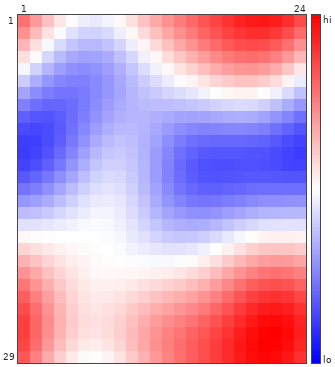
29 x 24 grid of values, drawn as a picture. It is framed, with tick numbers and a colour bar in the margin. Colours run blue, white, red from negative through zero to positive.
Ninth with the highest average: bottom right. Lone odd cells: none. Roughest part: top right.
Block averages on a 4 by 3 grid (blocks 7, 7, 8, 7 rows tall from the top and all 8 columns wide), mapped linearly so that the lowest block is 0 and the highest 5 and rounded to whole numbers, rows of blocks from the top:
124 | 010 | 212 | 335
